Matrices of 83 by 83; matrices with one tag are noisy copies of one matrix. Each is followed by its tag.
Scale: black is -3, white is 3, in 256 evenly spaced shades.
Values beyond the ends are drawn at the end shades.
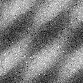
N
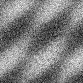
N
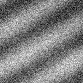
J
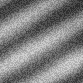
J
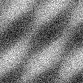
N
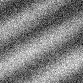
J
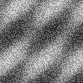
N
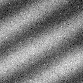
J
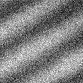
J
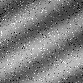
J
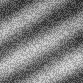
J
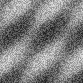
N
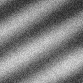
J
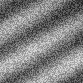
J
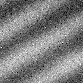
J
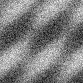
N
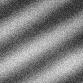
J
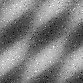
N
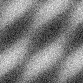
N
